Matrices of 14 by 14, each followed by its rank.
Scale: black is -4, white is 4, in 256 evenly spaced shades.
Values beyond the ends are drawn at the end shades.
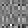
two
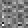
two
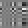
one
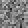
full rank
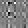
two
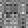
two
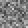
full rank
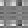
one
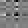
one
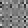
two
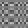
one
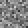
full rank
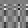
one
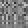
two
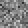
full rank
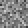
full rank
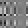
one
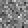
full rank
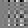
one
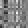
two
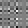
one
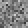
full rank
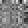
two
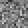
full rank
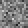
full rank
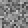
full rank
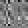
two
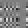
one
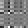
one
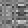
two
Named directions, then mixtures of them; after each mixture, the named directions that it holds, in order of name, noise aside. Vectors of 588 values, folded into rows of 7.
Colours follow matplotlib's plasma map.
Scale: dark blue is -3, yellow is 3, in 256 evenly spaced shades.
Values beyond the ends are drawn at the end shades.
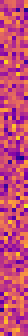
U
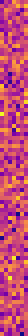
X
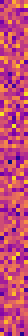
U, X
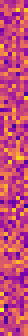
U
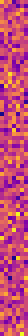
X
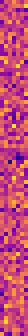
U, X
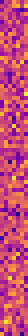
U, X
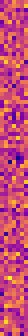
U, X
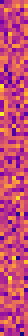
X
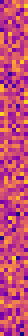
X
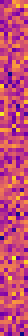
X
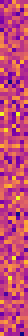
X
